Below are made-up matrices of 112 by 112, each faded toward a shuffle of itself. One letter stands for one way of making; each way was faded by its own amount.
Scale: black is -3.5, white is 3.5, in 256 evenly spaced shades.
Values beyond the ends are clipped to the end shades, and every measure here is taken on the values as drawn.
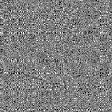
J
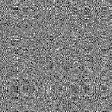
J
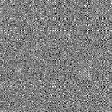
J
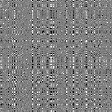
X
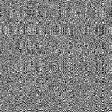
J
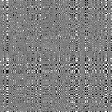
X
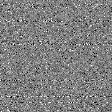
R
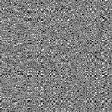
J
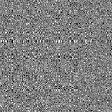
J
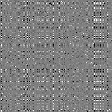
X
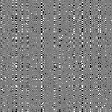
X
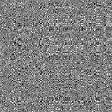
J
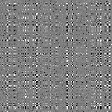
X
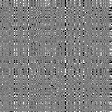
X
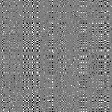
X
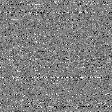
R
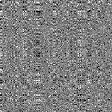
J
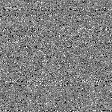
R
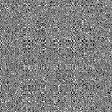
J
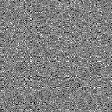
J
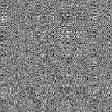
J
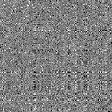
J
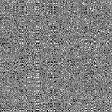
J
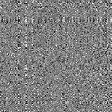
J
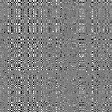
X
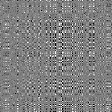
X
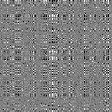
X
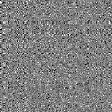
J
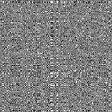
J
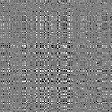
X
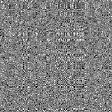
J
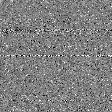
R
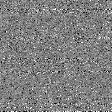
R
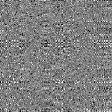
J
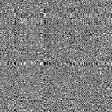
J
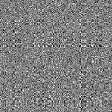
J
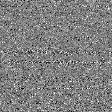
R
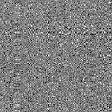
J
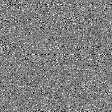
R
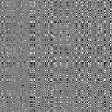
X
